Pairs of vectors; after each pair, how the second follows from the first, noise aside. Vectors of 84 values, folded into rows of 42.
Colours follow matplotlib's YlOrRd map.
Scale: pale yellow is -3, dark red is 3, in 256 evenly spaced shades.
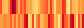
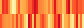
negated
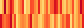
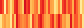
negated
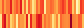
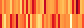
negated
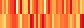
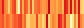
shuffled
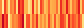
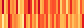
negated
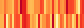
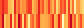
shuffled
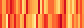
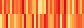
sign-scrambled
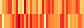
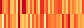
sign-scrambled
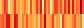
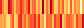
negated
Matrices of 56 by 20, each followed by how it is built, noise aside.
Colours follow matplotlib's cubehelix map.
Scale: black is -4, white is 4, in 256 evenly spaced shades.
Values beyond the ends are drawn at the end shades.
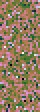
noise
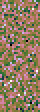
noise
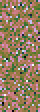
noise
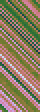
Toeplitz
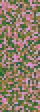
noise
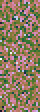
noise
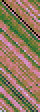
Toeplitz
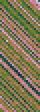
Toeplitz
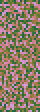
noise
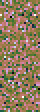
noise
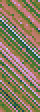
Toeplitz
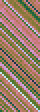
Toeplitz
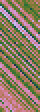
Toeplitz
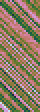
Toeplitz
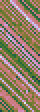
Toeplitz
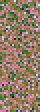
noise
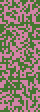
noise
